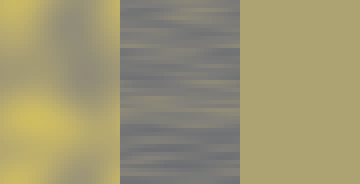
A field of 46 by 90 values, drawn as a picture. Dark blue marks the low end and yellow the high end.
The table splits into one row of 3 panels. Panel 1,1: high, smooth. Panel 1,2: middling, streaked across, faint in contrast. Panel 1,3: high, flat.
